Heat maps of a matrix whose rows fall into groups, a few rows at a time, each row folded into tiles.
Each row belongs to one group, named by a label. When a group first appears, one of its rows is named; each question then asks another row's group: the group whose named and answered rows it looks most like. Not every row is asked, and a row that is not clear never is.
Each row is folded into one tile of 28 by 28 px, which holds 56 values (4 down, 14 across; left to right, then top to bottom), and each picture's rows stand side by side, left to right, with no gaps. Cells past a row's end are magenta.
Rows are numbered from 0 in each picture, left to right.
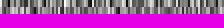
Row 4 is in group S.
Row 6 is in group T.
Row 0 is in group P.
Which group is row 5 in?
S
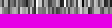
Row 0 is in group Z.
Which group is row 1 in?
S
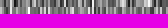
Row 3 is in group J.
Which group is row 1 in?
Z
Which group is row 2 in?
T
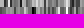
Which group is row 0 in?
T
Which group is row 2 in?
S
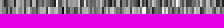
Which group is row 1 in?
Z
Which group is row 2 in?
J
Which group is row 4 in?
Z
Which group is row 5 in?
J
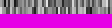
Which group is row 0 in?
P
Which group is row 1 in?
S
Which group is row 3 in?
P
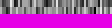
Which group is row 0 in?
P
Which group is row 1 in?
Z
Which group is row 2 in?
J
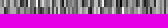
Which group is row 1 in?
J
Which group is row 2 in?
T
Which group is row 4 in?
P
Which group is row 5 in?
P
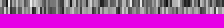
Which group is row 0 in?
J
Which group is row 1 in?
S
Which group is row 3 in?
Z
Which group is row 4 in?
S
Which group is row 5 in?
J
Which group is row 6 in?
Z
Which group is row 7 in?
Z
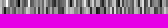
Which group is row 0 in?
Z
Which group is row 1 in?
J
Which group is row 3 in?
J
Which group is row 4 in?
T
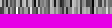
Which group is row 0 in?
T
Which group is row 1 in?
T
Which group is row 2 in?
P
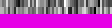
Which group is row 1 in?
J
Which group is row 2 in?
J
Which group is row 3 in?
Z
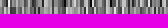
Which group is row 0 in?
J
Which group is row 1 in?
P
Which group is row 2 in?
P
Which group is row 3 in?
T
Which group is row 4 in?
S
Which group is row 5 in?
T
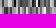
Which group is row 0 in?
Z
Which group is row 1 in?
T
